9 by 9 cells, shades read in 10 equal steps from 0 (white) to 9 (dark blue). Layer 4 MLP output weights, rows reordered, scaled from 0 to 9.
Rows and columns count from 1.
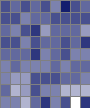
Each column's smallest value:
5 3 3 5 4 5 3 0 3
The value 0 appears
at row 9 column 8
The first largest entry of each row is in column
7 1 4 9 4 2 4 4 5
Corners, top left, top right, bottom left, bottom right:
7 6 5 8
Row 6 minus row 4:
-2 -1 0 -2 -1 0 -2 0 -2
